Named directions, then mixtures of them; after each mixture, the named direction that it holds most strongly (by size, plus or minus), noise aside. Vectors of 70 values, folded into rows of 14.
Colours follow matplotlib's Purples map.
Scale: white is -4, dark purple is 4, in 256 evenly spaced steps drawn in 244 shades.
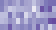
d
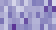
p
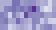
d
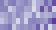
d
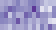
d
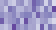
p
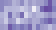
d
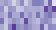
p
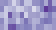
p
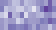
d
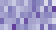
p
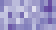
d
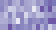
d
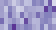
p
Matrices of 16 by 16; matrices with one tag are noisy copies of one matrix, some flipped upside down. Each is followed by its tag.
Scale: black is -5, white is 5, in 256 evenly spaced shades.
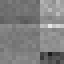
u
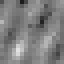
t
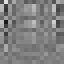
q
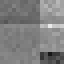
u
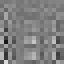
q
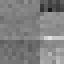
u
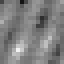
t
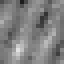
t
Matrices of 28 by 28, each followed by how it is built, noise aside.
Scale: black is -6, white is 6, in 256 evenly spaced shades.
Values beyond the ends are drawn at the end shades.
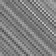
Toeplitz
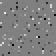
sparse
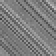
Toeplitz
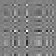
low rank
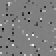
sparse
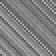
Toeplitz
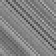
Toeplitz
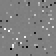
sparse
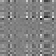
low rank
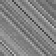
Toeplitz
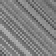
Toeplitz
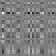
low rank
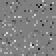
sparse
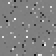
sparse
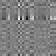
low rank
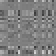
low rank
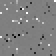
sparse
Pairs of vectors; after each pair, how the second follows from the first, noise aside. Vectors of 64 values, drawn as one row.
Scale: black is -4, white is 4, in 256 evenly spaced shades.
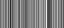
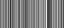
copied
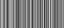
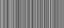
shrunk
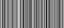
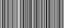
copied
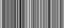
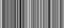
copied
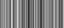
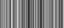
copied
